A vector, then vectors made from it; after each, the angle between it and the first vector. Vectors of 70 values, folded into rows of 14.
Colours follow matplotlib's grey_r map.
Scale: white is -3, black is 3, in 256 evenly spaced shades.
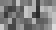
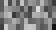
partly opposed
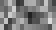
orthogonal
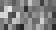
partly opposed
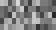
orthogonal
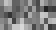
orthogonal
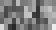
nearly parallel
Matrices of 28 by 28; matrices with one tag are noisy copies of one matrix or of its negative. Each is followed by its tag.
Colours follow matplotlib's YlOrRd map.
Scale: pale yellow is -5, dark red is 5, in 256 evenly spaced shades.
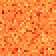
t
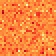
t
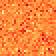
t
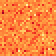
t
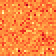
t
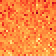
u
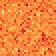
t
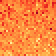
u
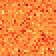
t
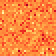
t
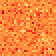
t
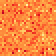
t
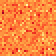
t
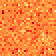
t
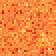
t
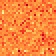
t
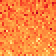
u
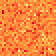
t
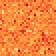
t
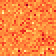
t
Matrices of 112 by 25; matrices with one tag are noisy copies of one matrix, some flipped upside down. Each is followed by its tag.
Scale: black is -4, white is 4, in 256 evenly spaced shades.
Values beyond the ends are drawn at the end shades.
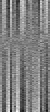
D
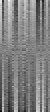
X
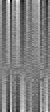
D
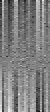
X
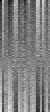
X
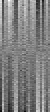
X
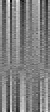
D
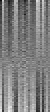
X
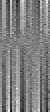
D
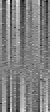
D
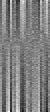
D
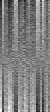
X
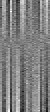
D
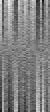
X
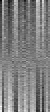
X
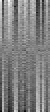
X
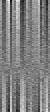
D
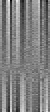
D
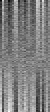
X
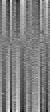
D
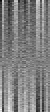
X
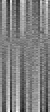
D
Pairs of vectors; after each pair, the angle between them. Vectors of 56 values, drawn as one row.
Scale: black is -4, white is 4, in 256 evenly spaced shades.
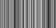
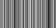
nearly parallel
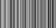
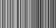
partly aligned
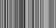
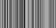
nearly parallel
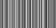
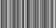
orthogonal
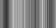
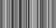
partly opposed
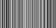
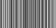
nearly opposite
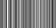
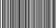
orthogonal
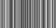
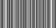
partly aligned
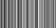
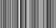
orthogonal
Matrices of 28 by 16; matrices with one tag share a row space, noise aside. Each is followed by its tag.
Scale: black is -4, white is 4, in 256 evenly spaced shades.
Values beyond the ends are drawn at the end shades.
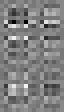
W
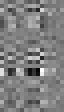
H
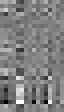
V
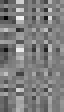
V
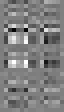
W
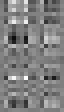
W
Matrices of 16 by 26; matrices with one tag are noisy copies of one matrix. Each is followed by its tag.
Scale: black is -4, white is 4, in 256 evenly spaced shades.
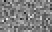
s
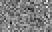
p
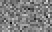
p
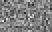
s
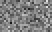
p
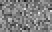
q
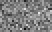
q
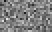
s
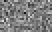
s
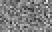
p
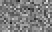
p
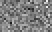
p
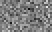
p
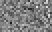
p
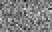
q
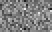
q
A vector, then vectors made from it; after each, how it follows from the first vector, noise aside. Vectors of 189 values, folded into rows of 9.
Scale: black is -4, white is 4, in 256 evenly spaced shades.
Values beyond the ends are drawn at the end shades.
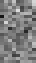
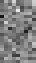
copied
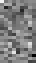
wrapped around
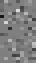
partly zeroed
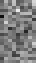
copied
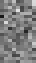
copied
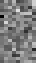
copied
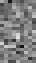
wrapped around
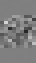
partly zeroed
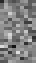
wrapped around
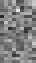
copied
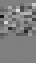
partly zeroed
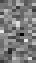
wrapped around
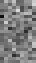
copied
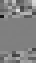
partly zeroed
